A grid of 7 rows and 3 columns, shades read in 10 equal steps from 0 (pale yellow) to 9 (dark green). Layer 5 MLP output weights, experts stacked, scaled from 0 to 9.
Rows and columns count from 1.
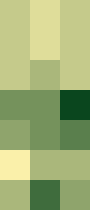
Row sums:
5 5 7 19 15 6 14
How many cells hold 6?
1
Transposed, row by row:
2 2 2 5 4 0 3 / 1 1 3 5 5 3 7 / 2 2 2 9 6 3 4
